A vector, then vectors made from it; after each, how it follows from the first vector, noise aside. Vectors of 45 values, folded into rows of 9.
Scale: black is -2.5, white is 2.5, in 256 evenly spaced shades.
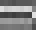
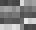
wrapped around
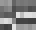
wrapped around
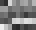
wrapped around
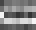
reversed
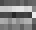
copied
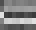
reversed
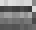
wrapped around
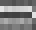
copied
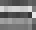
copied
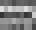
copied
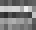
copied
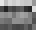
wrapped around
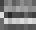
reversed
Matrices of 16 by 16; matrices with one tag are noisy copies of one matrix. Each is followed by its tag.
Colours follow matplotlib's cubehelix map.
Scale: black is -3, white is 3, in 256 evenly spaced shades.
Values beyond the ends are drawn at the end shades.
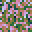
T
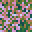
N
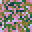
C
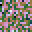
T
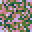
C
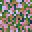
T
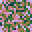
C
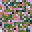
C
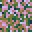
T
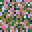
T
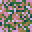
C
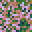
N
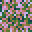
T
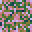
C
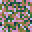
C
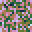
C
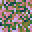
C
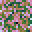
C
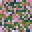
C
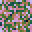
C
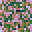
C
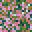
N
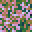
N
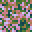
N
